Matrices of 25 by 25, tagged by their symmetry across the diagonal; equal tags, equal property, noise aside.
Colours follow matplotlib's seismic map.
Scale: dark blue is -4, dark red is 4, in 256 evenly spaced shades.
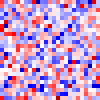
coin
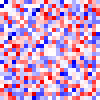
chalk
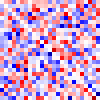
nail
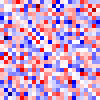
nail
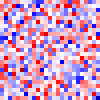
chalk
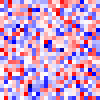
coin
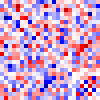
nail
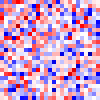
chalk
